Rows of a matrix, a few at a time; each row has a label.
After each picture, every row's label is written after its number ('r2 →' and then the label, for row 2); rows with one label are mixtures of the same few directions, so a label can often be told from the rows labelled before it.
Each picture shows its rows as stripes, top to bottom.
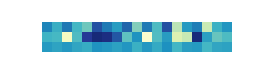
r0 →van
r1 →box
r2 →van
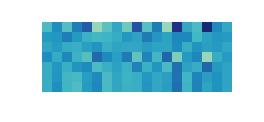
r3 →van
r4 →box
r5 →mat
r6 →van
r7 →van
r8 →mat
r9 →mat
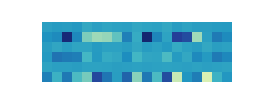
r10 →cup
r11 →box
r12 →van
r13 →cup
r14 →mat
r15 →van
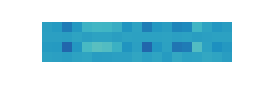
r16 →box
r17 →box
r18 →box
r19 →van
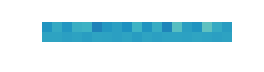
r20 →van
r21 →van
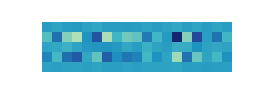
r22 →mat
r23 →mat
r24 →box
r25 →mat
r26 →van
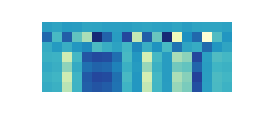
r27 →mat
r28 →van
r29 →van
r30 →box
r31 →box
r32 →box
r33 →box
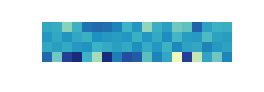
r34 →box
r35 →van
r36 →van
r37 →mat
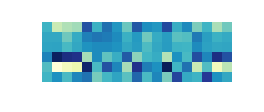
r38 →cup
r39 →box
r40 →box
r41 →cup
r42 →cup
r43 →van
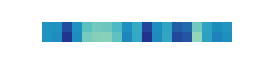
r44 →box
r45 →box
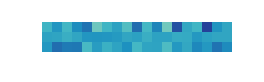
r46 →van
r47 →box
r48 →cup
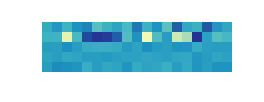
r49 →van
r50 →box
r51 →box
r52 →box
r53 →cup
